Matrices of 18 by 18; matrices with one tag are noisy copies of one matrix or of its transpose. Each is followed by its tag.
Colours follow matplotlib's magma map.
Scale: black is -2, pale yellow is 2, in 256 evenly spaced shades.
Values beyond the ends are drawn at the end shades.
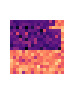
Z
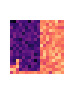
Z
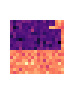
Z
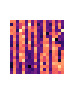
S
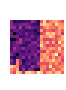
Z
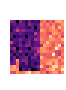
Z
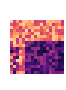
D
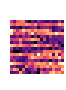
S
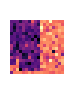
Z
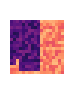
Z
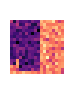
Z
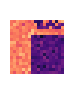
D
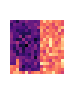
Z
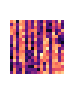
S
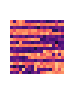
S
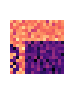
D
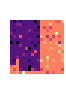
Z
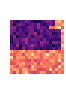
Z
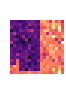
Z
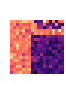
D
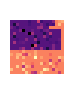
Z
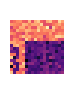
D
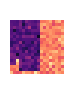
Z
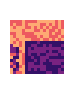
D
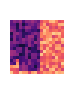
Z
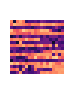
S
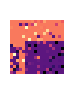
D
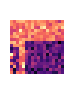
D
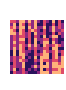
S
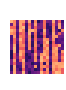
S
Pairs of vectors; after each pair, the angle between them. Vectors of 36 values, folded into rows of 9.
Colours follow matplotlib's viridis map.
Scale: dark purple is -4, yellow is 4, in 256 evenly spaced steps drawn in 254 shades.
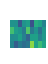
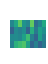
nearly opposite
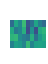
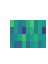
partly opposed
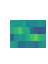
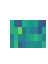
partly aligned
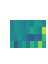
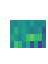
nearly opposite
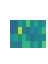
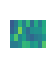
nearly parallel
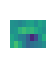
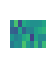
orthogonal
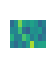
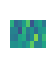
orthogonal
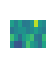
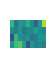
partly opposed
